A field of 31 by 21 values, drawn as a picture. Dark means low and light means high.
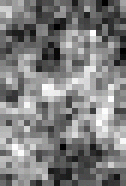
The field is mottled with small blotches. The halves do not mirror each other. The ninth with the highest average is the middle right. Overall the values sit about 50% of the way up the scale.
